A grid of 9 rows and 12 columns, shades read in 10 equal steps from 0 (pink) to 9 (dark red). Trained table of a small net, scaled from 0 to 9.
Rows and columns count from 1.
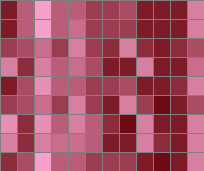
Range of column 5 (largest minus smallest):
2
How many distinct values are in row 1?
6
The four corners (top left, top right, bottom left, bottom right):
8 2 7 2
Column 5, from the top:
4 3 2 3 4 2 2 3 4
